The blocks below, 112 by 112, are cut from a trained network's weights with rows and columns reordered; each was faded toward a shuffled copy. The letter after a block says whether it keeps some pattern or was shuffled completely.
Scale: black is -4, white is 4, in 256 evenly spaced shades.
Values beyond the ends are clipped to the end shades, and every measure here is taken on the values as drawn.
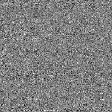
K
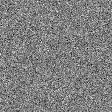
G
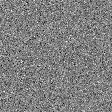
G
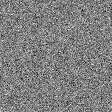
G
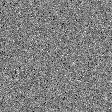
G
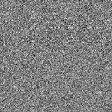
K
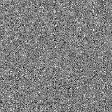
K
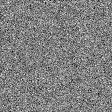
G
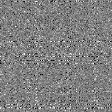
K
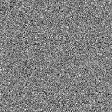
K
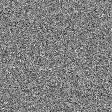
G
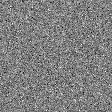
G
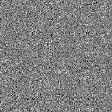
K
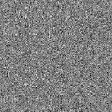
K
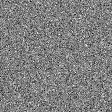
G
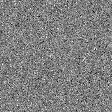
G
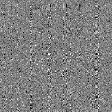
K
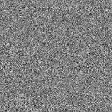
K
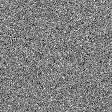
G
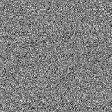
K
